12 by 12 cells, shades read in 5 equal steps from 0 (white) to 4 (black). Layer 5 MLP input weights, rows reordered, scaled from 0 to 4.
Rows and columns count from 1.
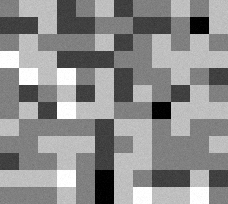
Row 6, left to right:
2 3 2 1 3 1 3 1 2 3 1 2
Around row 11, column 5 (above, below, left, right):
2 2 0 4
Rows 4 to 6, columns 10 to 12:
1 1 1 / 1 2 3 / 3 1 2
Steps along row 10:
down same down up up down same up same same same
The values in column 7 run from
1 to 3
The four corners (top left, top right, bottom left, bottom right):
2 1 2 2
